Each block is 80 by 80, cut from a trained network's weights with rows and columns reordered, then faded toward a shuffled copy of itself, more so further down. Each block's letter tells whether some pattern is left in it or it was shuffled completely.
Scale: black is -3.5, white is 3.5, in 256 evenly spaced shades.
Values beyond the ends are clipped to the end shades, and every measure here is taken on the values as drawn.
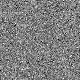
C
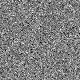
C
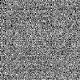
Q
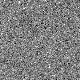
C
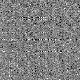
Q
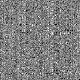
Q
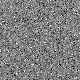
C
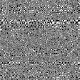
Q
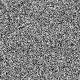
C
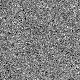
C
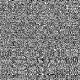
Q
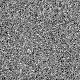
C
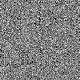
Q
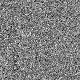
C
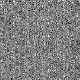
Q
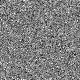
C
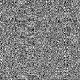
Q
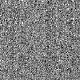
Q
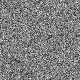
C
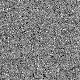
C
